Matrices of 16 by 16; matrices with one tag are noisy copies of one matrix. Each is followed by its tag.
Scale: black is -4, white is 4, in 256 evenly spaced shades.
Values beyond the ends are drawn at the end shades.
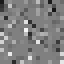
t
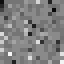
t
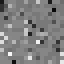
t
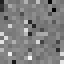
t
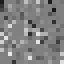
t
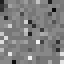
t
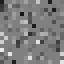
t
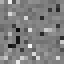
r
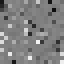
t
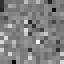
t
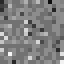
t
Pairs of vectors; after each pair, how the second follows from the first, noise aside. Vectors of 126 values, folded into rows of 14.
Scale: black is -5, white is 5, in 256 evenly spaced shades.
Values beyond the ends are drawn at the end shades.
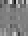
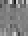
copied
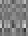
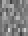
shuffled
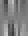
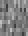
shuffled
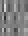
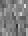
shuffled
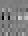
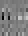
copied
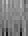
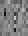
shuffled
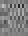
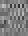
copied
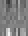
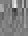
wrapped around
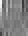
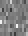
shuffled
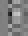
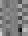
wrapped around
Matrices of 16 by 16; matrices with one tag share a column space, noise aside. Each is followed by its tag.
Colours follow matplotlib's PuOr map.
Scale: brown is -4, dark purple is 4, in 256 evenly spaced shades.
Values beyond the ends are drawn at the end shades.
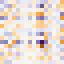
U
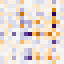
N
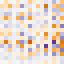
U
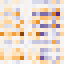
N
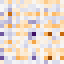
N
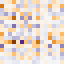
U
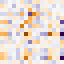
N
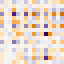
N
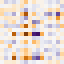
N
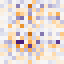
U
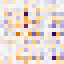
N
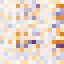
U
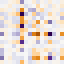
N
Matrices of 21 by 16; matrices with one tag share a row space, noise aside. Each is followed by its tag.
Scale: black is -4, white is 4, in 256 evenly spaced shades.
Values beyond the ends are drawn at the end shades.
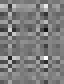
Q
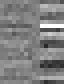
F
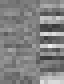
F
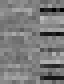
F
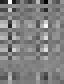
Q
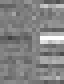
F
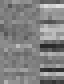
F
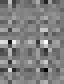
Q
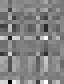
Q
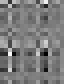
Q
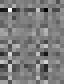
Q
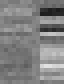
F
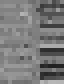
F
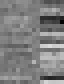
F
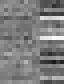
F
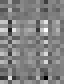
Q
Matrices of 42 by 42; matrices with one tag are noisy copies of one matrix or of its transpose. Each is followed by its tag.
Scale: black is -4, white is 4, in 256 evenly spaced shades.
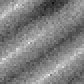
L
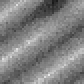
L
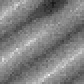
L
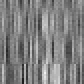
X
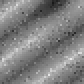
L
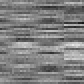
X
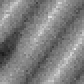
L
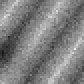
L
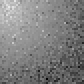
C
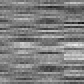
X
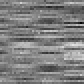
X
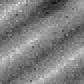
L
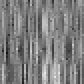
X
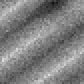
L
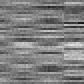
X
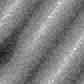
L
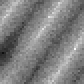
L
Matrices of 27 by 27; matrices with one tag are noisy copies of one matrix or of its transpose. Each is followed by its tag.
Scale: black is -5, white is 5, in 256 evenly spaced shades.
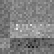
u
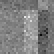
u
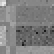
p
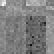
p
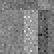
u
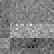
u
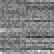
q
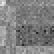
p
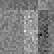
u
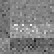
u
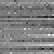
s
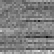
q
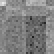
p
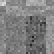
p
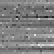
s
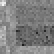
p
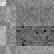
p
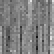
q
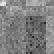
p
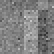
u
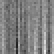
s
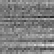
s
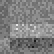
u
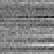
s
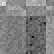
p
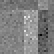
u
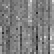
q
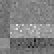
u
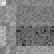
p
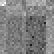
p
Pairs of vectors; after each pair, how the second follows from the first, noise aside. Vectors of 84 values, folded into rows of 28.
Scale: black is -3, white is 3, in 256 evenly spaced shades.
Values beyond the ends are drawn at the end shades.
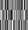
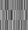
shrunk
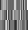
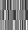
wrapped around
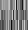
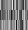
wrapped around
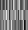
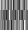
negated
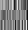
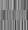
shrunk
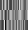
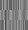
shrunk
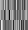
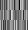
wrapped around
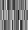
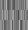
shrunk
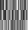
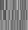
shrunk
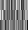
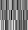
wrapped around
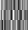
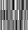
wrapped around
